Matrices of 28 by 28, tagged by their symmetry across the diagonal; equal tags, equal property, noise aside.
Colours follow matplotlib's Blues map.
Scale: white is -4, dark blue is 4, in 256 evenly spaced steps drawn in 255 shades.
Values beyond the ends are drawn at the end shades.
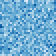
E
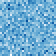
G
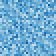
E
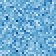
G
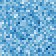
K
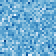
G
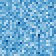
G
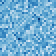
K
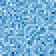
K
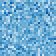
E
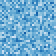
E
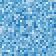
K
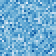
K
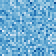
E
